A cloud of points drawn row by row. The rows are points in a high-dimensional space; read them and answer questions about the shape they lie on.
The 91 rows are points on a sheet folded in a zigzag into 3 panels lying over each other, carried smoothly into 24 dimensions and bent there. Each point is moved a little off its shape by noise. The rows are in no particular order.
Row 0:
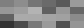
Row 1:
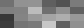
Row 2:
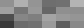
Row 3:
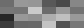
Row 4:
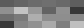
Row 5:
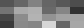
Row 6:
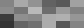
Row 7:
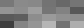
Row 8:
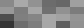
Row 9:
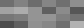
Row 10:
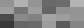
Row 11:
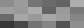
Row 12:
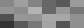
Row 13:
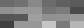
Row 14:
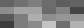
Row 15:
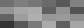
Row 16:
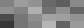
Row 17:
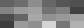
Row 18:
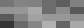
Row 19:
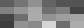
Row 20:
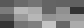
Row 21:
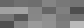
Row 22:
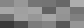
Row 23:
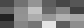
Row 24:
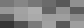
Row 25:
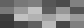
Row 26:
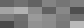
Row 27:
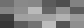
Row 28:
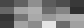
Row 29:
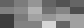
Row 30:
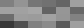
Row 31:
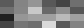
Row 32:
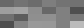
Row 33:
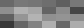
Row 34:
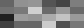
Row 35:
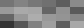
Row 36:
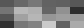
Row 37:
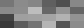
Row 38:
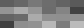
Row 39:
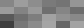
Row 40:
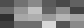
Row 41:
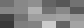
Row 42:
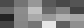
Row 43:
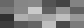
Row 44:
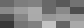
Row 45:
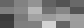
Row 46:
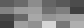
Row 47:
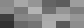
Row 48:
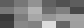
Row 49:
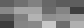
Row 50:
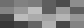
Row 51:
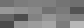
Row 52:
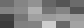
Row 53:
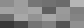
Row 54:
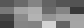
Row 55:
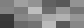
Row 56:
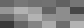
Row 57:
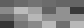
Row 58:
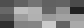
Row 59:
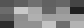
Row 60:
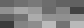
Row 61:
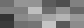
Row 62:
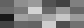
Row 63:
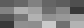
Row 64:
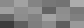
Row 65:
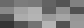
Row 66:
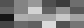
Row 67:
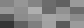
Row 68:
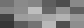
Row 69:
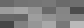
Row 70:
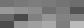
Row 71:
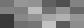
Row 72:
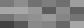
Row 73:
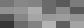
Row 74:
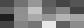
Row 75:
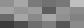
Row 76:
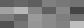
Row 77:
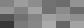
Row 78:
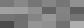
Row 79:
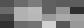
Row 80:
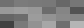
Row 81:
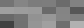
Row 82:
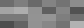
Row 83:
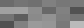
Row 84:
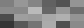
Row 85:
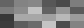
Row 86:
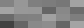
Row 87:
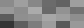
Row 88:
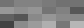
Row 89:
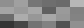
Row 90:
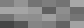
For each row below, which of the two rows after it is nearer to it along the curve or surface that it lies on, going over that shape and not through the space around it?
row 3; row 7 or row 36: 7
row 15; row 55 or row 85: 85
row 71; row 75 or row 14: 14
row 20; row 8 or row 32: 32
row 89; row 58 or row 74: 58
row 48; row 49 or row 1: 1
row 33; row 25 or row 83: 25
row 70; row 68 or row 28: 28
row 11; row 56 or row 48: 56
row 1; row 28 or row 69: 28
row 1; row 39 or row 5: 39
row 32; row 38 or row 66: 38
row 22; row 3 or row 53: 53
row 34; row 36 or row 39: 39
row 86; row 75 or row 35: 75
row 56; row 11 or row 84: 11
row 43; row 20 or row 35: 35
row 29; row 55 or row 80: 55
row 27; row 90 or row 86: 86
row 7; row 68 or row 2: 2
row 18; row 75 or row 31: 75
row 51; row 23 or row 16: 16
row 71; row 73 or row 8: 8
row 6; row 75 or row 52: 52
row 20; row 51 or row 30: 30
